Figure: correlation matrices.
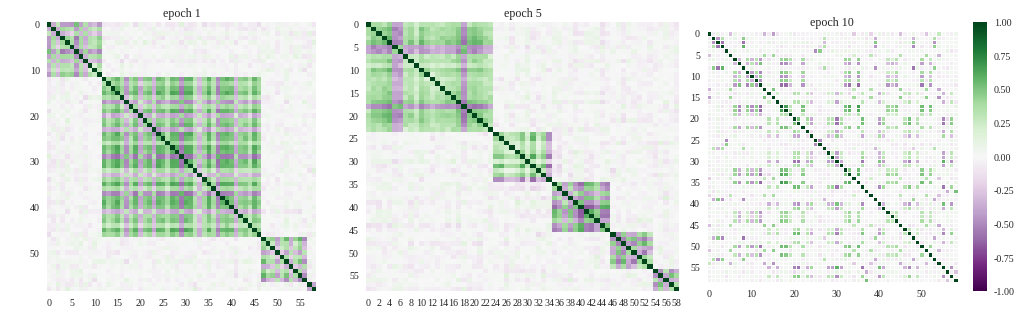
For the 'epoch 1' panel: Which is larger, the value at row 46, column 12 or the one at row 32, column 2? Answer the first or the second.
the first
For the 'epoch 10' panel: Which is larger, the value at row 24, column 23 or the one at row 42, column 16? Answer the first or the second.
the second
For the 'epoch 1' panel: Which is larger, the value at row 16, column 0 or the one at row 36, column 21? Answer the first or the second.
the second
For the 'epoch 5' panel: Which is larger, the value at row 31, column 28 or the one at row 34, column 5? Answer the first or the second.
the first
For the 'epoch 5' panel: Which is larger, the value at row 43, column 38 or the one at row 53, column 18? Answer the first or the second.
the first
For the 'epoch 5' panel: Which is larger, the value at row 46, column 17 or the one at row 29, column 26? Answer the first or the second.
the second
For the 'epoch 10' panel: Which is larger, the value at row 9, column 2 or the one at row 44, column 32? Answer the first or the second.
the second
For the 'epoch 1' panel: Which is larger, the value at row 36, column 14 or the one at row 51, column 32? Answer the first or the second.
the first
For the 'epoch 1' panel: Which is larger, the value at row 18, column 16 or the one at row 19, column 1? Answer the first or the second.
the first
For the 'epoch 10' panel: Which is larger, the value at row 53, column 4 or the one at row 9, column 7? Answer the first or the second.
the first
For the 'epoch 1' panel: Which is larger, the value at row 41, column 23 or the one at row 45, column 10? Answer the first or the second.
the first
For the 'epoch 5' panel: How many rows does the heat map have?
59
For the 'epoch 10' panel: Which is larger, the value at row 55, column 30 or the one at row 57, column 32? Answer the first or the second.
the first
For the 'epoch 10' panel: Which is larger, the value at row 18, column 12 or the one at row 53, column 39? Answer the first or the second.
the second
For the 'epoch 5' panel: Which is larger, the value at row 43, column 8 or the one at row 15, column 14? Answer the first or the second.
the second
